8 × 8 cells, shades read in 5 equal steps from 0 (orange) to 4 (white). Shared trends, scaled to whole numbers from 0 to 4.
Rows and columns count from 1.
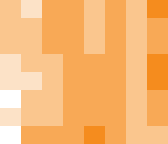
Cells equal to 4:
2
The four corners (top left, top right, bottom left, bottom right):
2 0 4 2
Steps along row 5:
same down down same same up down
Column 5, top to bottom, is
2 2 2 1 1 1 1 0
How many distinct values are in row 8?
4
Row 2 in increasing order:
1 1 1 1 2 2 2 2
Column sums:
23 17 12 8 10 8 16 6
